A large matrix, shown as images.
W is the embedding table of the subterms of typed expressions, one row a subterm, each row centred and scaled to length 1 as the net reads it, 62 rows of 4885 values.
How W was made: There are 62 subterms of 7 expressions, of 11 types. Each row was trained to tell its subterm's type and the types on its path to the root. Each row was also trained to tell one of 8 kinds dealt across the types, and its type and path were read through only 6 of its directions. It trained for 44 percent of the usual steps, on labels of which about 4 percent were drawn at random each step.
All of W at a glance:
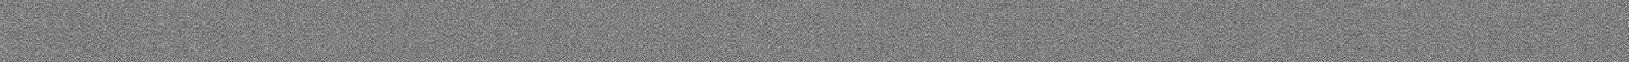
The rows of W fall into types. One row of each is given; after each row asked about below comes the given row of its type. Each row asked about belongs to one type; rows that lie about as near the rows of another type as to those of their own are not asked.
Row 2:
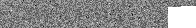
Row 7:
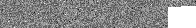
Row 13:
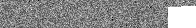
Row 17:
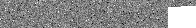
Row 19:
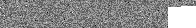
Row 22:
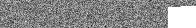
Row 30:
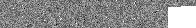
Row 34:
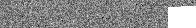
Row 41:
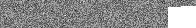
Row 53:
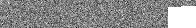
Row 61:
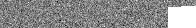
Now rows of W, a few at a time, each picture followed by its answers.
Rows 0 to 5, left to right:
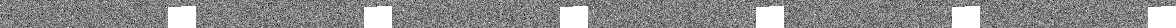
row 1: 19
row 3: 61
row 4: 34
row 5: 34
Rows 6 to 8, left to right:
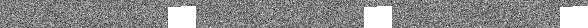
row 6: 19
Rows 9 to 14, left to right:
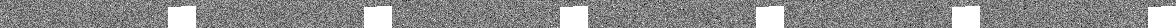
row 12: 2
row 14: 61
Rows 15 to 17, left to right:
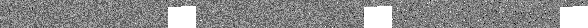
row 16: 13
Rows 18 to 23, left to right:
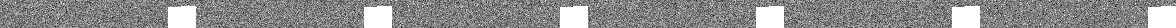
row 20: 7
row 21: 30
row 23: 7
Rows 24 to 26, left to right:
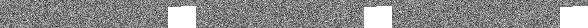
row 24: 53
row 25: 2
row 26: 30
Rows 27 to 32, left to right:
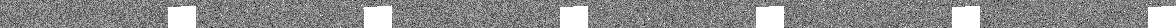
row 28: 61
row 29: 61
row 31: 7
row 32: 61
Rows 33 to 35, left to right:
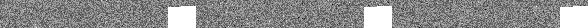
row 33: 30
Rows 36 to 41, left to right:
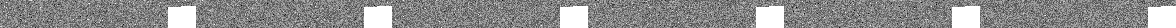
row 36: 17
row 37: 53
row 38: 30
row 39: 19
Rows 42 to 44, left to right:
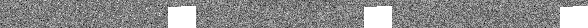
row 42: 30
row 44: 17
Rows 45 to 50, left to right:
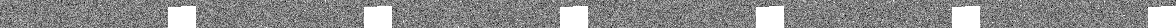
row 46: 53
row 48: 34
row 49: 2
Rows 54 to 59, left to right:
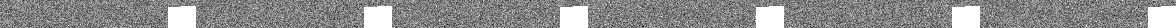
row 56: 41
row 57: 2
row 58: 13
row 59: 34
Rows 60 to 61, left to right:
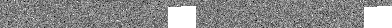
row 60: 19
